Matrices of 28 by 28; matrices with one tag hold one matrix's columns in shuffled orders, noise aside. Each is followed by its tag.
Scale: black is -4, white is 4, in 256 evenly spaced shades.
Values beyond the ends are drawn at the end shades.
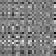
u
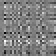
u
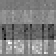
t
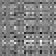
u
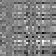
u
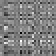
u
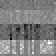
t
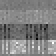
t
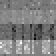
t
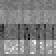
t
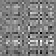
u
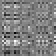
u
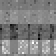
t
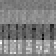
t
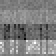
t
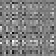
u
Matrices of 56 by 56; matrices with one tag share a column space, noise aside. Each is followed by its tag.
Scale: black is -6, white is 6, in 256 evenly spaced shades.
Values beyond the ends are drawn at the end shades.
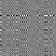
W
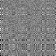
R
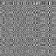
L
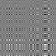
R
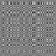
L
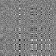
R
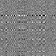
W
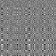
R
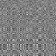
R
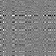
W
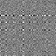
W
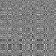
R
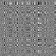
L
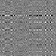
W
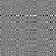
W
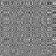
L
